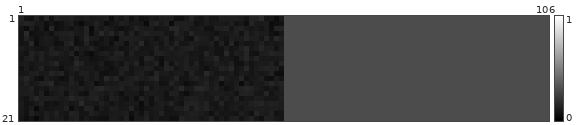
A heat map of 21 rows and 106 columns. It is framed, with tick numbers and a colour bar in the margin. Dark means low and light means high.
It is made of 1 by 2 panels. Panel 1,1: very low, fine-grained, faint in contrast. Panel 1,2: low, flat.
